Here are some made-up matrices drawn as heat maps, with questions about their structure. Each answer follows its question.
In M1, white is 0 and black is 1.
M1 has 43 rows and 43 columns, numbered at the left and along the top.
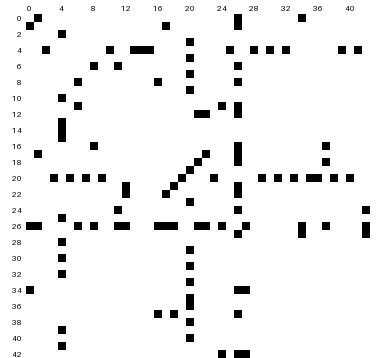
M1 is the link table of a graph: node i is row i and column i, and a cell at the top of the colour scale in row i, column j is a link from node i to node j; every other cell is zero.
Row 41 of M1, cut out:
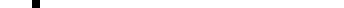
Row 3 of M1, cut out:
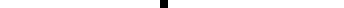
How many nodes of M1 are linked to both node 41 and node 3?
0
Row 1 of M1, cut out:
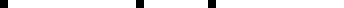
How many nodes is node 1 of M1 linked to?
3
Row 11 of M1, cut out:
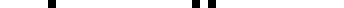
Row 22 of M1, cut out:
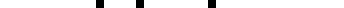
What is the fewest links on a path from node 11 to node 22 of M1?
2
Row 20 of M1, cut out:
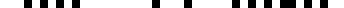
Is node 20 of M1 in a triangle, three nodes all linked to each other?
no
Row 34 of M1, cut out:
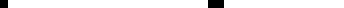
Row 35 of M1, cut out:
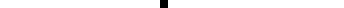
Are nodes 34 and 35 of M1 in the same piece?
no
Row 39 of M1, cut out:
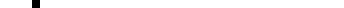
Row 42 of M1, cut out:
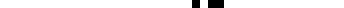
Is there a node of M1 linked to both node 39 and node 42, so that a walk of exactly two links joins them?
no
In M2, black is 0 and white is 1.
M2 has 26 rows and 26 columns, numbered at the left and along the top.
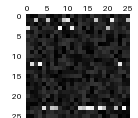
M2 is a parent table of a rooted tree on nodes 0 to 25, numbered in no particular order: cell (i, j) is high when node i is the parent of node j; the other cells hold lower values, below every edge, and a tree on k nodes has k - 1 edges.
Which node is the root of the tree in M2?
12
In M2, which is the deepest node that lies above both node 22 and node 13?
23
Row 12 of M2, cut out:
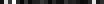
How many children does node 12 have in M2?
3
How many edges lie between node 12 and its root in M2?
0
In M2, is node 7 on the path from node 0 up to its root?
no
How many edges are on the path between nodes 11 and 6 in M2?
4
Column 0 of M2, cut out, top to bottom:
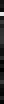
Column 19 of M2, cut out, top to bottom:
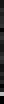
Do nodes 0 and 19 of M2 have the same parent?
no
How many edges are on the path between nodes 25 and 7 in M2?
4
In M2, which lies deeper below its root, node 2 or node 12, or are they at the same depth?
node 2
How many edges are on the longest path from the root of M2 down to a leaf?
2
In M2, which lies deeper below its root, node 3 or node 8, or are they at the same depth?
node 8
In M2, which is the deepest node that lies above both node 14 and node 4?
23
